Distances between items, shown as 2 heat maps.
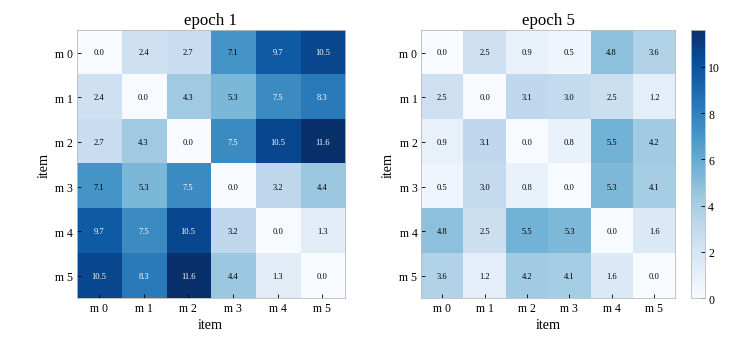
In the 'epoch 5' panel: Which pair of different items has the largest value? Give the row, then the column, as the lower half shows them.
m 4, m 2
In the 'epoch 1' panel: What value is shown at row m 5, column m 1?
8.3
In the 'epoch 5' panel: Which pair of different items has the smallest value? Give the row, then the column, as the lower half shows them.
m 3, m 0
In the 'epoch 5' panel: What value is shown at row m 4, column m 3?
5.3
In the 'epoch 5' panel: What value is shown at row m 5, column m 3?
4.1
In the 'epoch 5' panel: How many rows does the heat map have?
6
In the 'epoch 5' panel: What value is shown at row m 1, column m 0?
2.5
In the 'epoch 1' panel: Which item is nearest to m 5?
m 4
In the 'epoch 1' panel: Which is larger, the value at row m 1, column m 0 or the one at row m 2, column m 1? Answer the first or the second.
the second
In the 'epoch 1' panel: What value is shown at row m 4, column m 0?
9.7
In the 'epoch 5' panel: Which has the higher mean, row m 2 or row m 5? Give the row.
m 5
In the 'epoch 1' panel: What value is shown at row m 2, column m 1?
4.3
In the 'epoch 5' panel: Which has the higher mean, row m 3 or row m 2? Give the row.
m 2
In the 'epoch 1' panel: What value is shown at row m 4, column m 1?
7.5
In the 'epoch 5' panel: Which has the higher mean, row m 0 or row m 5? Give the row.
m 5
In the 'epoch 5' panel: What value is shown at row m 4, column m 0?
4.8
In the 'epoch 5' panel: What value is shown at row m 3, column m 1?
3.0
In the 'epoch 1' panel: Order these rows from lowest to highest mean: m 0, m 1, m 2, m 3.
m 3, m 1, m 0, m 2
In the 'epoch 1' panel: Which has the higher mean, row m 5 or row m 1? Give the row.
m 5
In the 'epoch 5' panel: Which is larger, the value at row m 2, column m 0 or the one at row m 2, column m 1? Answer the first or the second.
the second
